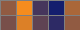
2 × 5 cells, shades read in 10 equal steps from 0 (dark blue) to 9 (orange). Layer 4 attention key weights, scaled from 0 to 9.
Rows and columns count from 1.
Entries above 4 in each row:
3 2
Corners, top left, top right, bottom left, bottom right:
5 6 4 5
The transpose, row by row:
5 4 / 9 8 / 2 3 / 0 1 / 6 5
